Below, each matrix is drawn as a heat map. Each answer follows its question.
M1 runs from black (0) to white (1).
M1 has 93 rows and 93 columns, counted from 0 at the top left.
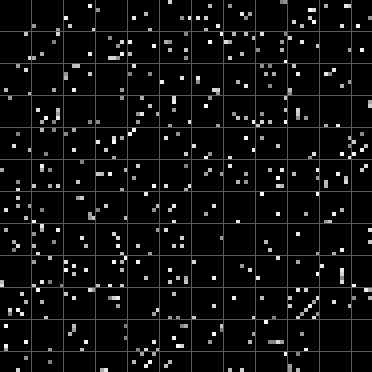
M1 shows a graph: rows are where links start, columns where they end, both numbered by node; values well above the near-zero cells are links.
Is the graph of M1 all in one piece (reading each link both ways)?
no
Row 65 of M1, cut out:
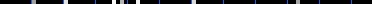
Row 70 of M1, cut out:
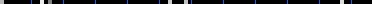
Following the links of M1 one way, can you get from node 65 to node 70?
yes
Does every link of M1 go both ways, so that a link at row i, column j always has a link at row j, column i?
yes
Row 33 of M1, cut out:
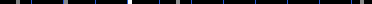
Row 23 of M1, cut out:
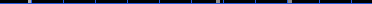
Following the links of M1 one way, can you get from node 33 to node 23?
yes
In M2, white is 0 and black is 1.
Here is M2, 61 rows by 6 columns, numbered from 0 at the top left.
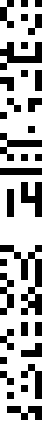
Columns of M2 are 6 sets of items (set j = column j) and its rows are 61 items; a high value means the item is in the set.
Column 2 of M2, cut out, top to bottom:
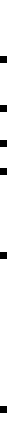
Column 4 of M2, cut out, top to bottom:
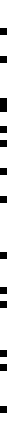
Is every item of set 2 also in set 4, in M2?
yes
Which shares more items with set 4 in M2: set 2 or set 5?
set 5
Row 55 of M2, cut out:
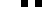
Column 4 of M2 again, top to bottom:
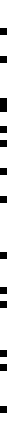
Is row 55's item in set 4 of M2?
no
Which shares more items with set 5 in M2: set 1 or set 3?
set 1
